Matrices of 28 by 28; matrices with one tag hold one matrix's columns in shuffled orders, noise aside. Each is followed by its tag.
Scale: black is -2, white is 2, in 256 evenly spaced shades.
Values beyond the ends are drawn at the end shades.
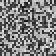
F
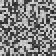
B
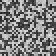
F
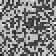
F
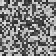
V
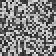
B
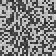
B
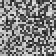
V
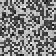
V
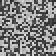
B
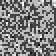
F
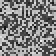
V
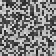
V
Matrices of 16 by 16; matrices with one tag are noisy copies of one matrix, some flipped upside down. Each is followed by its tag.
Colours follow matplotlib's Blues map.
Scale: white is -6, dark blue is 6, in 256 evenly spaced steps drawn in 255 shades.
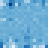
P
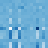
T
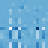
T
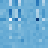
T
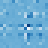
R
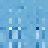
T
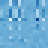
T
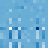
T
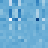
T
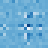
R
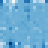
P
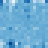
P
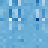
T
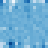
P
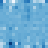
P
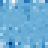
P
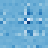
R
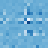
R
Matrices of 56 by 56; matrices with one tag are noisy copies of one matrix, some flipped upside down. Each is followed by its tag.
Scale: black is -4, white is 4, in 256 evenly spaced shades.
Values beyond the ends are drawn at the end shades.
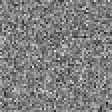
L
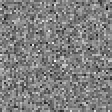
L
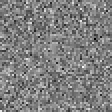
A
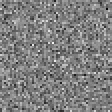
L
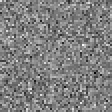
A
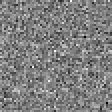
L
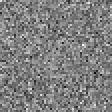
A
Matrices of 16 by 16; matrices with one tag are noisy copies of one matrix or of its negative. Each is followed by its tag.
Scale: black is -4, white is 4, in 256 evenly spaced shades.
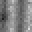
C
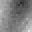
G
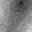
G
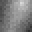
G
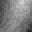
G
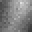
G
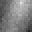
G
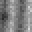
C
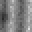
C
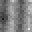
C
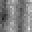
C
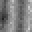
C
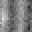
C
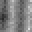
C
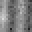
C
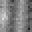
C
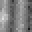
C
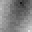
G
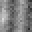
C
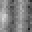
C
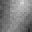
G
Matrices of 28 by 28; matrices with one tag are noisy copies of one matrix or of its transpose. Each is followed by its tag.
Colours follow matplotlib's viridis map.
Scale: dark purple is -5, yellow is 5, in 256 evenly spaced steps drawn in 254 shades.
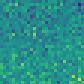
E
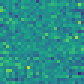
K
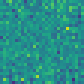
K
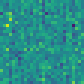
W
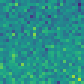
E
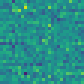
W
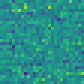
W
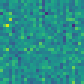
W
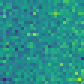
E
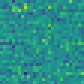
W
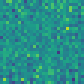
K
